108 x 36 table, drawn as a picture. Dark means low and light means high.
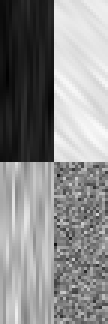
It is made of 2 by 2 panels. Panel 1,1: very low, streaked downward, faint in contrast. Panel 1,2: very high, slanting down to the right, faint in contrast. Panel 2,1: high, streaked downward. Panel 2,2: middling, fine-grained, strong in contrast.
